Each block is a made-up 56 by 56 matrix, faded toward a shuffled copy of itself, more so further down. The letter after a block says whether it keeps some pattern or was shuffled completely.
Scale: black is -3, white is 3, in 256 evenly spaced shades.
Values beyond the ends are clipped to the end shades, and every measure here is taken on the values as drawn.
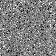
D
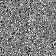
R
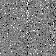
R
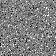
D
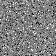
D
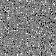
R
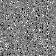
R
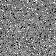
D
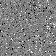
D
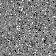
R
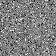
D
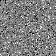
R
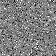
D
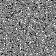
D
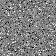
D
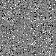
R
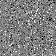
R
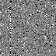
R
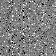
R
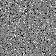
D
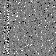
R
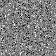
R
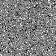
D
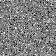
D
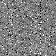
R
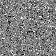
D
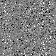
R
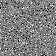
D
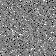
D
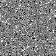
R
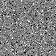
D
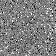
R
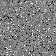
D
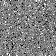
D
